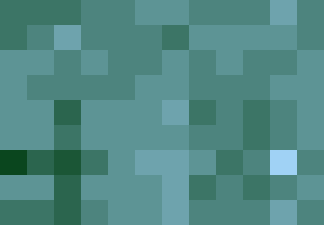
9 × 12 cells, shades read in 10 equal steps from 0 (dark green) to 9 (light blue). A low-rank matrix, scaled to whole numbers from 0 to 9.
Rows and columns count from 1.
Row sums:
49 52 54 53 52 53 48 52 50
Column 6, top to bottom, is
5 4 4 5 5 5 6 5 5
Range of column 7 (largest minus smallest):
3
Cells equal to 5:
40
